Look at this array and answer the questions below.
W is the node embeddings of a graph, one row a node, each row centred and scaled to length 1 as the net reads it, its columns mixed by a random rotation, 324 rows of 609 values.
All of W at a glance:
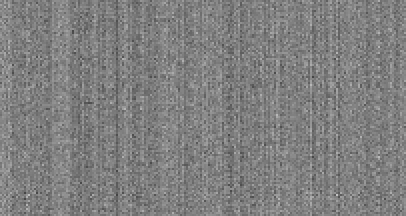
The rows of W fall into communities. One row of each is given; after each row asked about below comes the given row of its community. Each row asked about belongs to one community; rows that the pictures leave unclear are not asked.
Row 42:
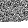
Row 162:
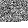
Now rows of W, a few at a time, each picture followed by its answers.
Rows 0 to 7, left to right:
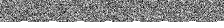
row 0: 162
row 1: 42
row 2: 162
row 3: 162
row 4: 42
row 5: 42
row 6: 162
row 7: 162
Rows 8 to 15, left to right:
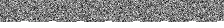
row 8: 42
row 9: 162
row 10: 162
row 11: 42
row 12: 162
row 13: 42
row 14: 42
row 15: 42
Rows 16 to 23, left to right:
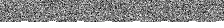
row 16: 162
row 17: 162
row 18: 42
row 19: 162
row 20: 42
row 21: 162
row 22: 42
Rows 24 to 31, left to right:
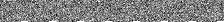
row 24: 42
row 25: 42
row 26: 42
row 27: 162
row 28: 162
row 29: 42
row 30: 162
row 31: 162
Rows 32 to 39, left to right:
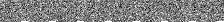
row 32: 162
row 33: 42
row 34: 42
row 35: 162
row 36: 42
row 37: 162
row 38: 162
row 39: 162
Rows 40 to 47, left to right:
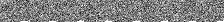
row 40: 162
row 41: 42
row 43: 162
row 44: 42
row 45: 42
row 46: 162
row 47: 162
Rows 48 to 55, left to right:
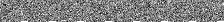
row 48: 162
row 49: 162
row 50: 162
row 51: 42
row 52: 162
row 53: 42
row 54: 162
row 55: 42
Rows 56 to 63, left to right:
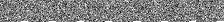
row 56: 42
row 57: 162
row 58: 42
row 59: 42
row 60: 162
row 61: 162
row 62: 42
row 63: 42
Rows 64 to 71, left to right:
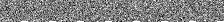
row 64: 162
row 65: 162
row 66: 162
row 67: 42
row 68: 42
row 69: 162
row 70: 162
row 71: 162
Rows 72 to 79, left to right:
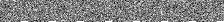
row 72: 162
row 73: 42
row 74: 162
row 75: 42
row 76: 42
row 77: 162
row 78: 162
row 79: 162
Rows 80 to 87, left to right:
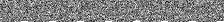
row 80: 162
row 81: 162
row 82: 42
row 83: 42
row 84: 42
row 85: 42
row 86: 42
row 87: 162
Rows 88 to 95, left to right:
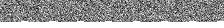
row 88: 162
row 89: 162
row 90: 42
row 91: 42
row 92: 162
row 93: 42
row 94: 162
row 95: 42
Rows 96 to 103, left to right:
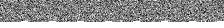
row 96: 42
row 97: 42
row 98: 42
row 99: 162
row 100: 162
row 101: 42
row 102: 42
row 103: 162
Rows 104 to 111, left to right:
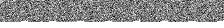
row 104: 162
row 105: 42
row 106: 42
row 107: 162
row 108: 42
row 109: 42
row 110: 42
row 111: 162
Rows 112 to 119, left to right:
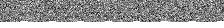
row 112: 42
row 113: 162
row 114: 162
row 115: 162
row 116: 162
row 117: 42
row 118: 42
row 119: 162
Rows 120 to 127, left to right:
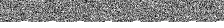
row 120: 42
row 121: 162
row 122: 162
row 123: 42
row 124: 42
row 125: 42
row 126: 42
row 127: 42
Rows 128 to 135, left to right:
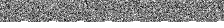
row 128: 42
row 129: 42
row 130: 42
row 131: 42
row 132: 162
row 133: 162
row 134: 42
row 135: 162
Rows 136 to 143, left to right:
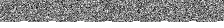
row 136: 162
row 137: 42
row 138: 42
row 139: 162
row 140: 162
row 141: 42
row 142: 162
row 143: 162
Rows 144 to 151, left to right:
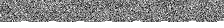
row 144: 162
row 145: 162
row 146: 162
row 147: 162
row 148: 42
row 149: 162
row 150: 42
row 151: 162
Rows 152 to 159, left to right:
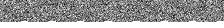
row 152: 162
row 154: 42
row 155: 42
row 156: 162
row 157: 42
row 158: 42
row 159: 162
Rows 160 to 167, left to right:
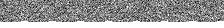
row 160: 42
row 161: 162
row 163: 162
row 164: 162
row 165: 42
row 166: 162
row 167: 42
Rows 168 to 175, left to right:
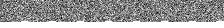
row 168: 42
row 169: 162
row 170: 42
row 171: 42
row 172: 162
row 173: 42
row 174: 42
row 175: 162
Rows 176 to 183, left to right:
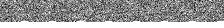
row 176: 162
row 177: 162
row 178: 42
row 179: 42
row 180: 162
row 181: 42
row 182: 162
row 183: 162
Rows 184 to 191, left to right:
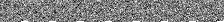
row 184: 42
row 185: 162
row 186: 162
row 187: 162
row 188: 42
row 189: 42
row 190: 42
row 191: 42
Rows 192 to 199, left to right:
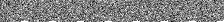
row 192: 42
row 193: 162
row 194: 162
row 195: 42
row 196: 162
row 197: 42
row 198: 42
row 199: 42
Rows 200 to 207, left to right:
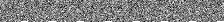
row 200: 162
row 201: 42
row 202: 162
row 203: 162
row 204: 162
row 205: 42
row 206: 162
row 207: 42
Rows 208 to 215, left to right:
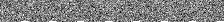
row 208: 42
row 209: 162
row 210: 162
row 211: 42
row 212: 162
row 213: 42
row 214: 42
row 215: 162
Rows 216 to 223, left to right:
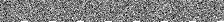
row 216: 42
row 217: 42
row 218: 42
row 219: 162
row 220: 162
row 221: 42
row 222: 42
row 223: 42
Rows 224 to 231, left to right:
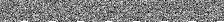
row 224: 162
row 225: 162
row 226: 42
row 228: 162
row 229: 162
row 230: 162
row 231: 162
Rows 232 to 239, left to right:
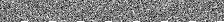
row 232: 42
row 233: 42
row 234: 162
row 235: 162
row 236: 162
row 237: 42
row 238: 162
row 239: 162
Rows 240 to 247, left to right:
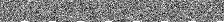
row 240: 42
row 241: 162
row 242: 162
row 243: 162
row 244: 42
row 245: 42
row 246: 42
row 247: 162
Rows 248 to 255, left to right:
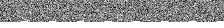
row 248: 42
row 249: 42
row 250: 42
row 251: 162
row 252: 162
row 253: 162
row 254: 42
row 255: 162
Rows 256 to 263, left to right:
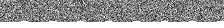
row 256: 162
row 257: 42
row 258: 42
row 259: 42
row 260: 162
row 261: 42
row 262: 42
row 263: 42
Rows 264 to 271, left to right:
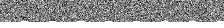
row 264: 162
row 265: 162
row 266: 42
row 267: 162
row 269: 42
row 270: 42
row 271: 162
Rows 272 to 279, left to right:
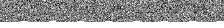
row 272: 162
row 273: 42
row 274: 42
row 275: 162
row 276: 162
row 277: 162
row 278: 162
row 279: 162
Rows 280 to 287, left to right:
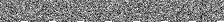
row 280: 42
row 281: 42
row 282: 42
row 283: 42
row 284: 162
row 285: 162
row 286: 42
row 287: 42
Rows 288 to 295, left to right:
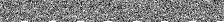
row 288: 42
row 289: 42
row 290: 42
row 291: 162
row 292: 162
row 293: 162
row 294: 42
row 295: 42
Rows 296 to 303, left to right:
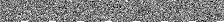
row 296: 42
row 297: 42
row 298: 162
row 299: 42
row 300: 162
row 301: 162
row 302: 162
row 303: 42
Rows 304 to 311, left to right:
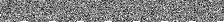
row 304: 162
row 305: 42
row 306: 42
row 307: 42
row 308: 42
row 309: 42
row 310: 162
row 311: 162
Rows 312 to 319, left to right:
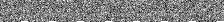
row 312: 42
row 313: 162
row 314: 162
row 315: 162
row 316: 162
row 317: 162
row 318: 162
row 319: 42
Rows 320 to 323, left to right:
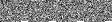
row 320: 42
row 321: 42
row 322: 162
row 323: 162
